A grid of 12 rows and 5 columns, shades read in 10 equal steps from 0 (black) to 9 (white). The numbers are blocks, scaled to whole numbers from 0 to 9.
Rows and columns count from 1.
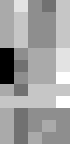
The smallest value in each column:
0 4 5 4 5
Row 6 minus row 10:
-6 0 1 1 3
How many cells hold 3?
0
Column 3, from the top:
5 5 5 5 6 6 6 7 7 5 5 6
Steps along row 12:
down up down same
